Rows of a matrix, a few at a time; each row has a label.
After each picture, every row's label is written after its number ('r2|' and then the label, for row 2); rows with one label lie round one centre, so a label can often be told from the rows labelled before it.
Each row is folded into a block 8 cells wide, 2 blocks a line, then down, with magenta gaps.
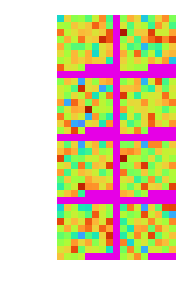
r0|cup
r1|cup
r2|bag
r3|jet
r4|jet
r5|jet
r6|cup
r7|bag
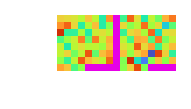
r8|jet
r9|bag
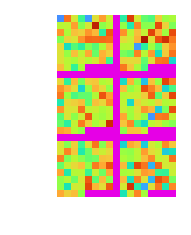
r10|cup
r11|cup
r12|jet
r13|bag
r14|jet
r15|bag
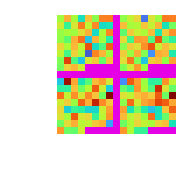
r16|bag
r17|bag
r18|cup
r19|cup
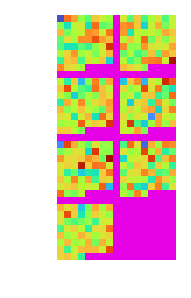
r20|cup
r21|jet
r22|jet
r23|bag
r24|cup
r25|bag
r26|jet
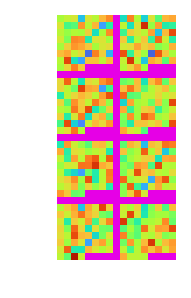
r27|bag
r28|bag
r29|bag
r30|jet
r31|cup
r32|bag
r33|bag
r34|jet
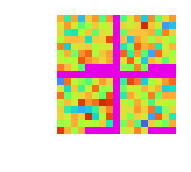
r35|jet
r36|bag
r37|cup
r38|bag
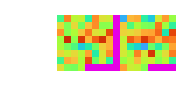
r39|cup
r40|cup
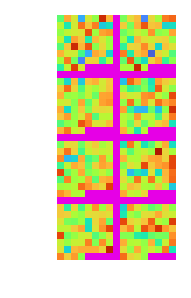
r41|bag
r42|bag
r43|jet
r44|cup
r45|jet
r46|cup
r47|jet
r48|cup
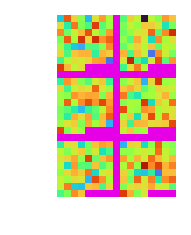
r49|cup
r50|bag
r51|cup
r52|jet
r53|bag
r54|cup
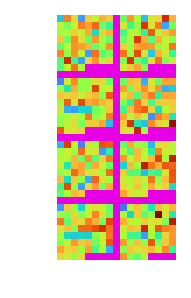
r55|bag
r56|bag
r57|cup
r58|bag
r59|bag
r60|cup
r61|cup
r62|cup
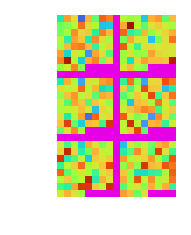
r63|bag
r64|jet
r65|bag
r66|bag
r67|jet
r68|cup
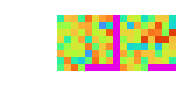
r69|bag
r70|cup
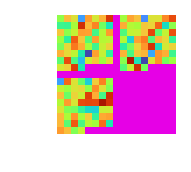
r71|bag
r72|bag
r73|cup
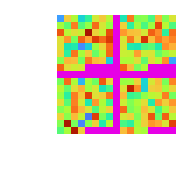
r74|cup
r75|cup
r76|bag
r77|jet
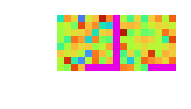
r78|bag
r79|jet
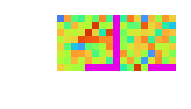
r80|cup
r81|bag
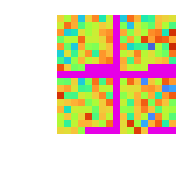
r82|jet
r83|cup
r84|jet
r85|bag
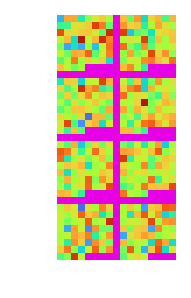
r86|cup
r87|jet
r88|bag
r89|jet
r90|jet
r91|jet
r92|bag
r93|bag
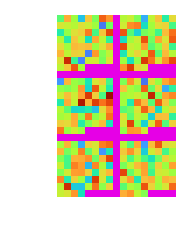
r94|bag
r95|jet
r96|cup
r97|bag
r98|bag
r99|jet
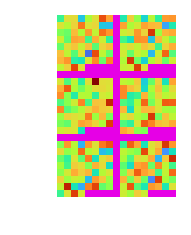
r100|bag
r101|bag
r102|jet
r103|jet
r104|bag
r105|bag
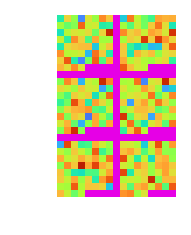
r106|bag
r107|cup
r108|bag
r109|bag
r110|cup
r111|jet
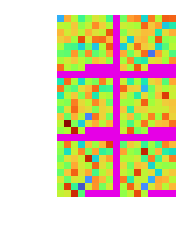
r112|cup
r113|bag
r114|bag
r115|jet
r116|bag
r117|bag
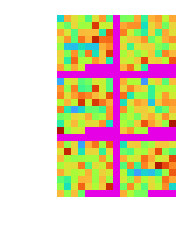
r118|cup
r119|jet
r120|cup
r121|jet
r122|jet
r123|cup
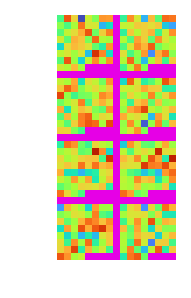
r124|bag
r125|bag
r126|jet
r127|bag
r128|cup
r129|cup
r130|cup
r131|bag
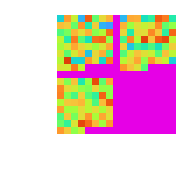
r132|bag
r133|cup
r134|jet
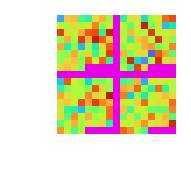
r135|cup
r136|bag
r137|cup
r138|jet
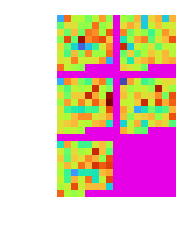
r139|cup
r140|jet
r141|cup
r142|cup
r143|cup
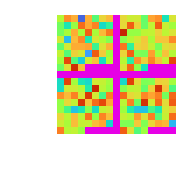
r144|bag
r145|jet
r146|cup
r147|cup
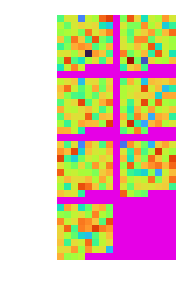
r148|bag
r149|bag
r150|jet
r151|bag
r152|jet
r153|cup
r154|cup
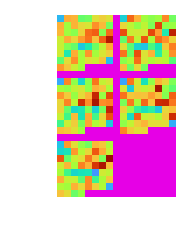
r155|cup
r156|cup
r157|cup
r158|cup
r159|cup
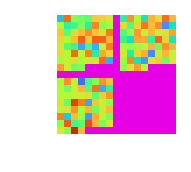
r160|cup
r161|bag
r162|bag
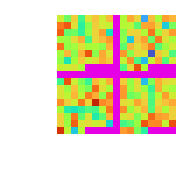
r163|jet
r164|bag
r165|cup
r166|jet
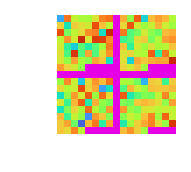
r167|cup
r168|jet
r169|bag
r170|jet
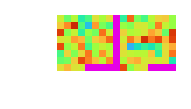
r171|jet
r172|cup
